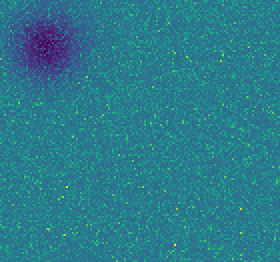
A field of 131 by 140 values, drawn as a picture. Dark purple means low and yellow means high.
One dip sinks in the top left. The halves do not mirror each other. No row or column stands out. There are no regular stripes. On average the colour sits 40% of the way up the scale. The ninth with the lowest average is the top left.
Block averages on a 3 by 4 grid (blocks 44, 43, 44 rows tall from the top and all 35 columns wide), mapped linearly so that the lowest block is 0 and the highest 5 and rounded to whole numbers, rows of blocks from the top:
0455 / 5555 / 5555
